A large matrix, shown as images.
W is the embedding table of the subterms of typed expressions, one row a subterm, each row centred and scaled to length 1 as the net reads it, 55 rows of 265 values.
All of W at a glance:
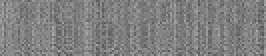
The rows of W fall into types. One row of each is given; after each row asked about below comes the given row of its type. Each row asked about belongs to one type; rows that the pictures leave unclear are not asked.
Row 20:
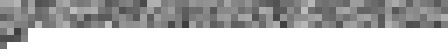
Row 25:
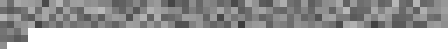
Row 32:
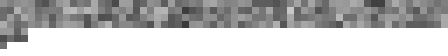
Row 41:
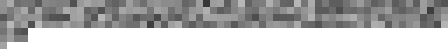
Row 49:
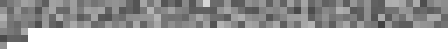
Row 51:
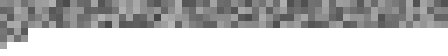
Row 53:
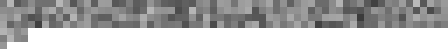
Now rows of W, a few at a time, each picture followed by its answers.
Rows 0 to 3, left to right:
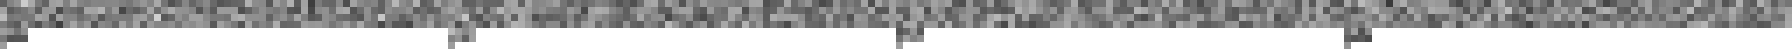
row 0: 49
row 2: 51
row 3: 25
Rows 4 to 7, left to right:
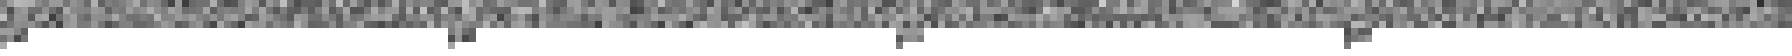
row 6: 53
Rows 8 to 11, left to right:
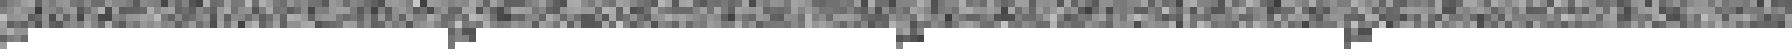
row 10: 32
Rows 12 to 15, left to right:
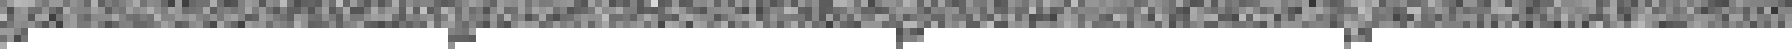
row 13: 49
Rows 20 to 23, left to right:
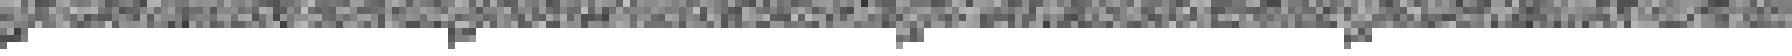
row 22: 41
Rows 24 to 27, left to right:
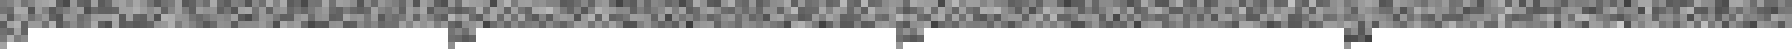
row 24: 51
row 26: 25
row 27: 49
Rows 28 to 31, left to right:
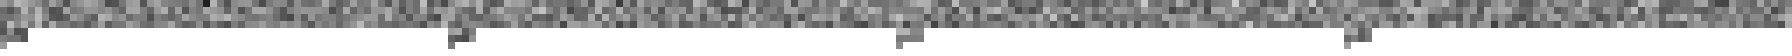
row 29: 20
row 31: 41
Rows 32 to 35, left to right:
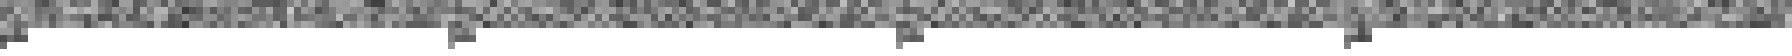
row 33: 25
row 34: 25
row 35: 32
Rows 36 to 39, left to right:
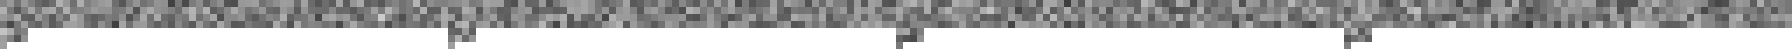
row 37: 51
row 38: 20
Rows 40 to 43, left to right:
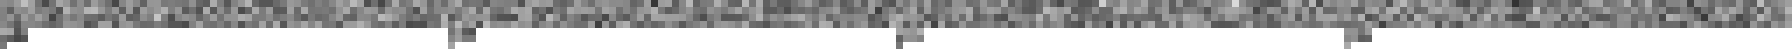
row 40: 32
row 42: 53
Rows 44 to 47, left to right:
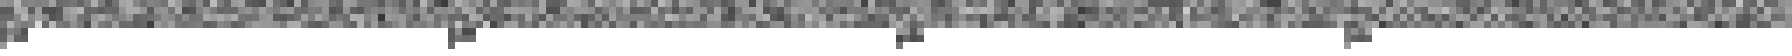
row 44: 51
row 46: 32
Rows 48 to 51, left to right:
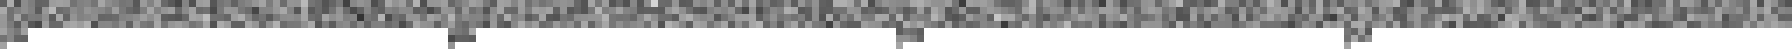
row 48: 49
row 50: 25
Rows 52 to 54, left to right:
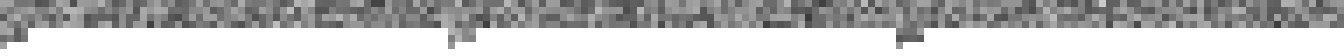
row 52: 41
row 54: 49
